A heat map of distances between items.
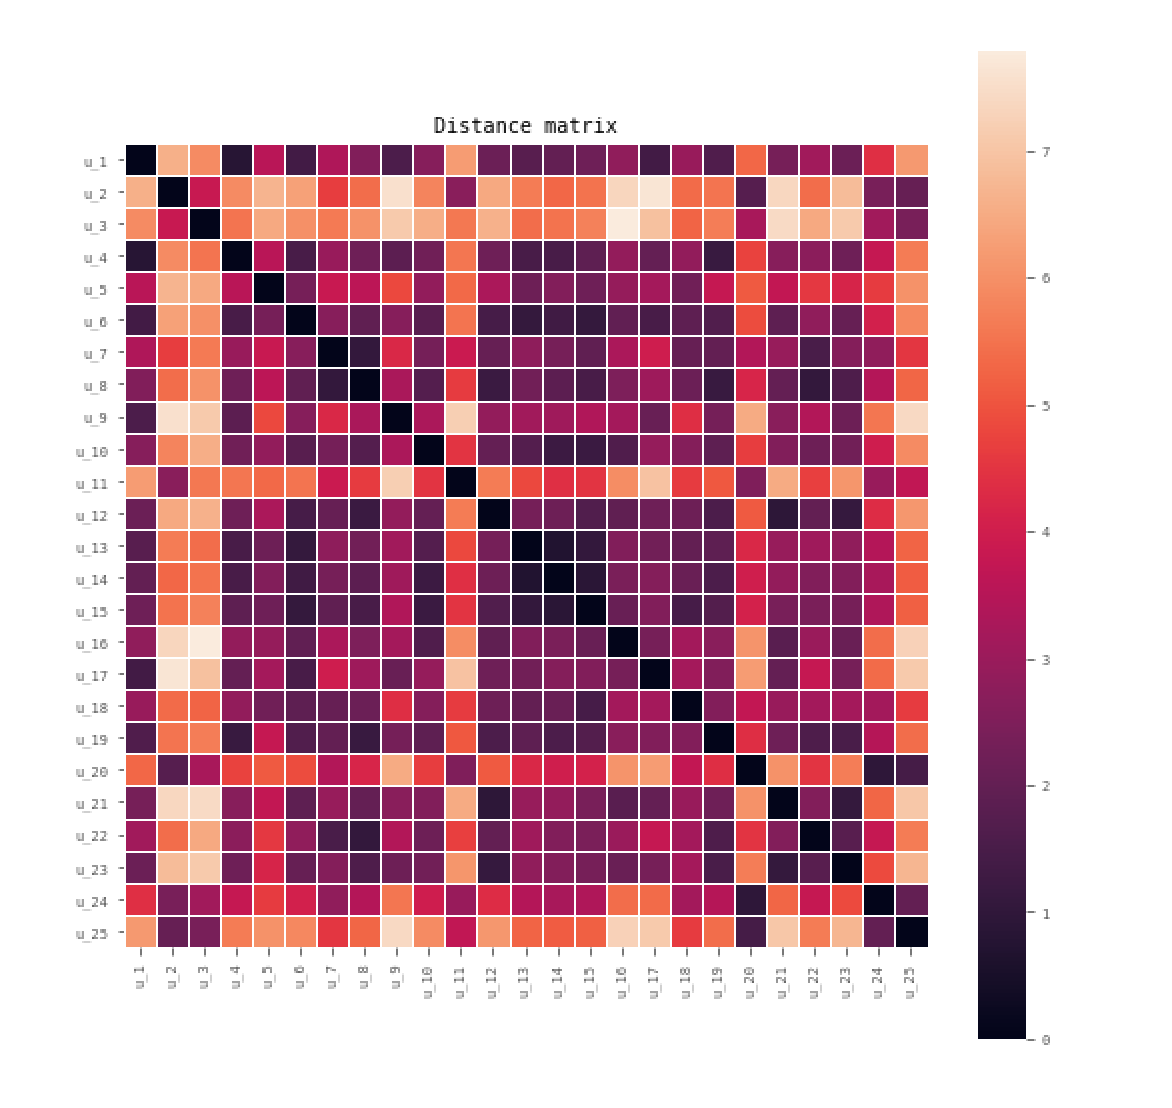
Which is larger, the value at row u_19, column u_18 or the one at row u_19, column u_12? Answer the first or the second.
the first
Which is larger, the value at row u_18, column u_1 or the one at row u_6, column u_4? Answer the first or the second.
the first
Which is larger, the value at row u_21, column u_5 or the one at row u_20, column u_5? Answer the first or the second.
the second
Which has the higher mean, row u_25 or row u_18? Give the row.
u_25
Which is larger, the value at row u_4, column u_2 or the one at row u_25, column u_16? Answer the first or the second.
the second
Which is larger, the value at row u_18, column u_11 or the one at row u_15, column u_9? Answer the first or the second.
the first
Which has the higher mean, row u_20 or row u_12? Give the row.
u_20
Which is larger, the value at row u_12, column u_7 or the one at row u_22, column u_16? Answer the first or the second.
the second
